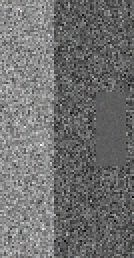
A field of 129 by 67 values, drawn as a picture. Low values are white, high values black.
A vertical seam about 40% of the way across splits the table, and the right part is higher. There are no regular stripes. An odd patch, calmer than its surroundings, sits in the middle right. The middle right is the calmest part.
